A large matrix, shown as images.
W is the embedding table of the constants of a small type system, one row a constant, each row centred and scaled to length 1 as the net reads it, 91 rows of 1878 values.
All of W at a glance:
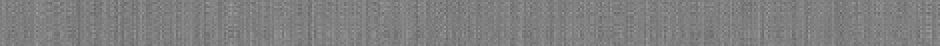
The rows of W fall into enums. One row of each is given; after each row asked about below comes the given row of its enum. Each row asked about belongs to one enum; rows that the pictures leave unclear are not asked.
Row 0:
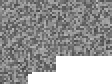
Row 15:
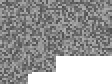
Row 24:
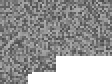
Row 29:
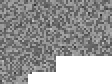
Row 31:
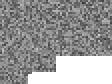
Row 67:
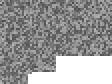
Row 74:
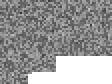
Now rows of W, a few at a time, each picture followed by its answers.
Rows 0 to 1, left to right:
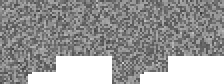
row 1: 29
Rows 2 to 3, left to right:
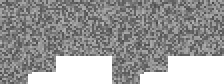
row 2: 15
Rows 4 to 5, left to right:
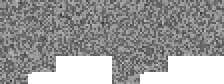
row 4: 74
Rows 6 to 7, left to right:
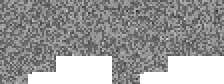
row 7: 74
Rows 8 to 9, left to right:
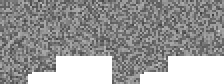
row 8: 24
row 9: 29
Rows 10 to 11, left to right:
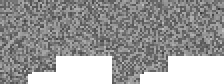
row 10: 24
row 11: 29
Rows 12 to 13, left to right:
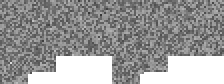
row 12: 29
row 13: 67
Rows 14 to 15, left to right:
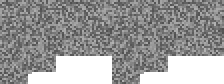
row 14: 15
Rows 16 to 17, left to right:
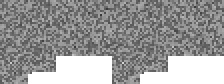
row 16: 29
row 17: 29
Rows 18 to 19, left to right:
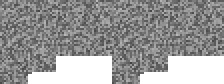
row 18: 0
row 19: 0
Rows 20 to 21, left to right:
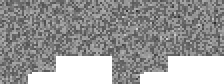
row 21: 74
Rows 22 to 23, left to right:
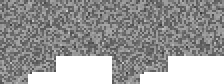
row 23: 29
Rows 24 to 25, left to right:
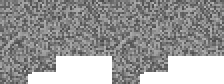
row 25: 24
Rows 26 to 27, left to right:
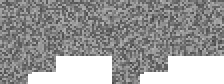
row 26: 15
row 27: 0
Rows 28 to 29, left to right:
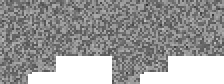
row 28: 67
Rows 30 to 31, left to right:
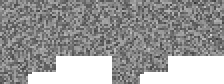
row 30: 0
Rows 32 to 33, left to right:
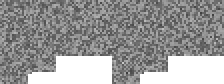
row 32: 67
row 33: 29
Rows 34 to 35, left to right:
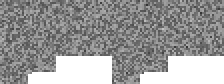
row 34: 67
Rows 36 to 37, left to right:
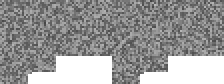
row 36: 67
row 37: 24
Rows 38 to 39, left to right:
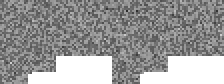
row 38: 29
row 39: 74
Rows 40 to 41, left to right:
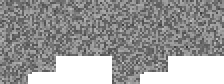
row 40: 67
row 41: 29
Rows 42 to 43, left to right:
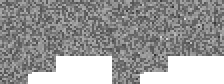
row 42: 15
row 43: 74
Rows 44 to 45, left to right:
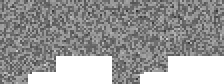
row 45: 74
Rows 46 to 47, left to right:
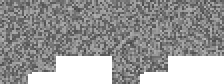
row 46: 67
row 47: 24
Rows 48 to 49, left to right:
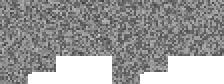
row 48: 31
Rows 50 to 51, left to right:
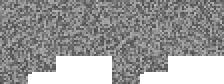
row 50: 0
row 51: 24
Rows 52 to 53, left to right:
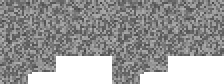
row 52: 67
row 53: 67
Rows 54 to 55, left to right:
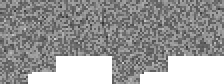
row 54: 74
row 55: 29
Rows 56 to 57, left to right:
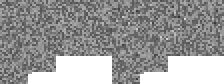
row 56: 15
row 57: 74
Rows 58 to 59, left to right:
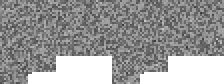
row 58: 0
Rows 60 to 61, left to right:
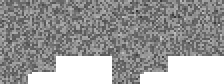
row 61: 74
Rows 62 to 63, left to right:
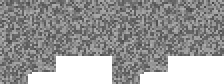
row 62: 67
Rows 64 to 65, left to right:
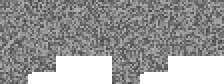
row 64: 24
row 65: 0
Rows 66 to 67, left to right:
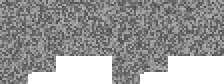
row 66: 15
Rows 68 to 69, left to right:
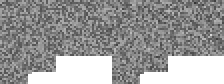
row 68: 15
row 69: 31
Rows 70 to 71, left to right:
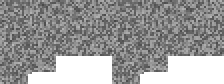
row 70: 67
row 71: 67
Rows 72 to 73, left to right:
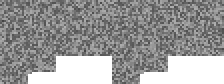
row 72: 67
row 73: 15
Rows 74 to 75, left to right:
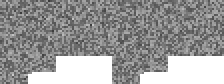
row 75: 67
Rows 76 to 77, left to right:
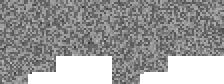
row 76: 29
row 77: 15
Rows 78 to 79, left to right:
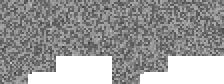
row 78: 29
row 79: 15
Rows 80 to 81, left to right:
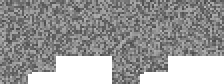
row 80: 67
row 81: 24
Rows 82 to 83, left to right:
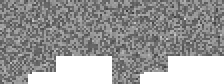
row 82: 29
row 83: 74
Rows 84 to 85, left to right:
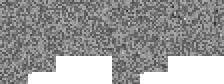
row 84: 15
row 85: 74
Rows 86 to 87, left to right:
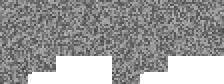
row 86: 0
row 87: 15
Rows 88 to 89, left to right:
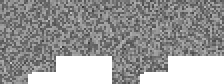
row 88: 29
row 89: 24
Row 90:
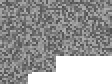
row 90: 15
